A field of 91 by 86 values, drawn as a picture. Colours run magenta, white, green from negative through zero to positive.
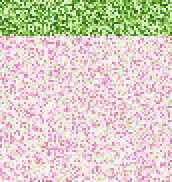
Stripes: none. Average level on the scale: 50%. Seam: horizontal, 20% of the way down, the top part higher.
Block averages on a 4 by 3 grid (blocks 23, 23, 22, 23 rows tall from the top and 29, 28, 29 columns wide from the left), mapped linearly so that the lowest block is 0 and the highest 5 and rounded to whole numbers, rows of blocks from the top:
5 5 5 | 0 0 0 | 0 0 0 | 0 0 0
